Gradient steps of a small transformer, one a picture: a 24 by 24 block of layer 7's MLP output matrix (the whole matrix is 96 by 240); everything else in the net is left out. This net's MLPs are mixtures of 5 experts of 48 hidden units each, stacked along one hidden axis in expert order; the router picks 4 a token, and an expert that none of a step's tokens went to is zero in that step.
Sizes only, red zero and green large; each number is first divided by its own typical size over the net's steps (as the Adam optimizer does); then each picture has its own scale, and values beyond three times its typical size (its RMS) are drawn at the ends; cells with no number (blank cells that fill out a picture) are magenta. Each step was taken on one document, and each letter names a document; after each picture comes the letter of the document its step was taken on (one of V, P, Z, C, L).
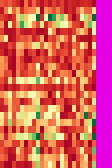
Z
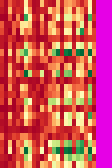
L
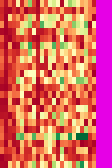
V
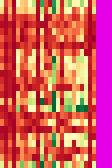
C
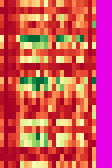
V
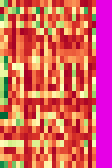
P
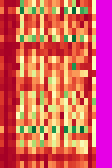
C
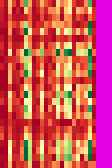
L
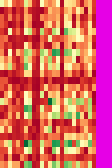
L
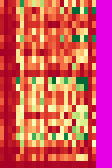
C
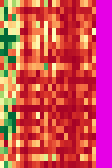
P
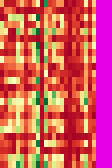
P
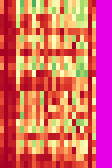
V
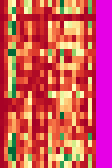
L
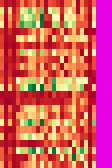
V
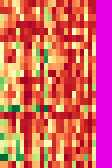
P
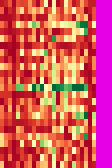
C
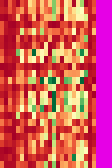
C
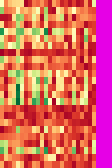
P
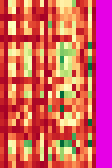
L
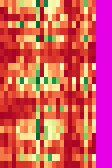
Z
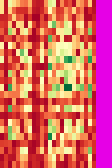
L
